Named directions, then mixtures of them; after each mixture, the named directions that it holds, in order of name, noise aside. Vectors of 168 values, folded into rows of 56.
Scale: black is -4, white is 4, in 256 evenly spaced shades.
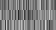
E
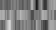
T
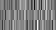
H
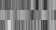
T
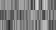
H, T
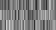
E, T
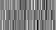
H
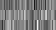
H, T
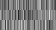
E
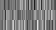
E, H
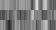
T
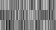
E, T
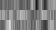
T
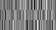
H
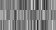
H, T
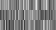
E, T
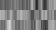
T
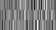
H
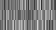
E, H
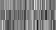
H, T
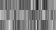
H, T
